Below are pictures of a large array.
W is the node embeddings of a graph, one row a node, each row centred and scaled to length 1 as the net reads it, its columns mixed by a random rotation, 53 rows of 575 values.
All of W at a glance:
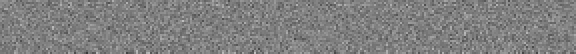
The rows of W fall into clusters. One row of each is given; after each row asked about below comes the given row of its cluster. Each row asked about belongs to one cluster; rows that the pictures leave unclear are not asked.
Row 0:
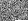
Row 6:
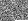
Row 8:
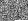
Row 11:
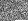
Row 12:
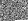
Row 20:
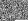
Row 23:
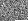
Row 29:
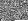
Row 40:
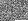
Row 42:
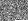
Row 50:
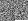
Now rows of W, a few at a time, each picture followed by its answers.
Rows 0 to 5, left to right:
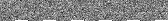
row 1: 40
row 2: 6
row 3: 29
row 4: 40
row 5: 40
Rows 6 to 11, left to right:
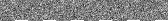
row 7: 42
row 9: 6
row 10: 20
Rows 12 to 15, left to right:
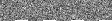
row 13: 23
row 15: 0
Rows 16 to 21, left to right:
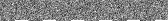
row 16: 42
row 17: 20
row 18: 8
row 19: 12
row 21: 40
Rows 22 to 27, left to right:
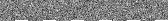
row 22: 50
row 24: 8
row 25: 11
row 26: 29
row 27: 20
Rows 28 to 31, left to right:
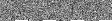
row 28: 50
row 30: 42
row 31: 12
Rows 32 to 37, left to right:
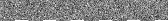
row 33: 12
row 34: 42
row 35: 23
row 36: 20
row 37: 0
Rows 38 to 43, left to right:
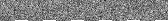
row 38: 23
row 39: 23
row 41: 0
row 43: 11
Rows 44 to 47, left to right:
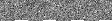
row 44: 29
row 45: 12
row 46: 23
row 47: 11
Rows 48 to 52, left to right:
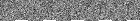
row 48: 11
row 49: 50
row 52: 42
